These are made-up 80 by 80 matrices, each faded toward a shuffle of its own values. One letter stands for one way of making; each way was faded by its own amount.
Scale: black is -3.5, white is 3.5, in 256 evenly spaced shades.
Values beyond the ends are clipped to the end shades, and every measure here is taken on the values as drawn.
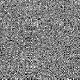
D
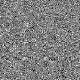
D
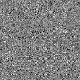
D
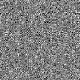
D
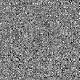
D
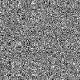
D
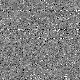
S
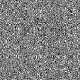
D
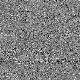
S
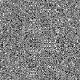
D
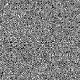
D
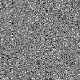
D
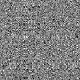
D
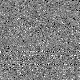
S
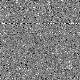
S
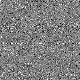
S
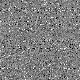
S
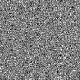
D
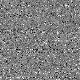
S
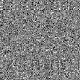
D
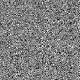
D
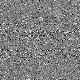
S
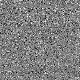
S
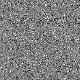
S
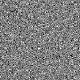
D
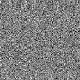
D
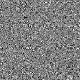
D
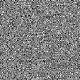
D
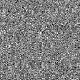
D
